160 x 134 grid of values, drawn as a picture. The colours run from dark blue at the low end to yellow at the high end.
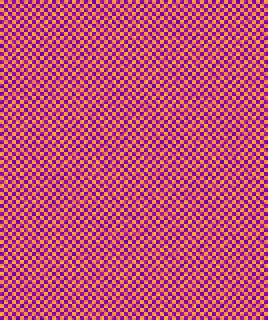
No overall slope runs across the table. Overall the values sit about 50% of the way up the scale. The field is checkered. No single row or column stands out from its neighbours. The values fall into two levels. There is no seam.
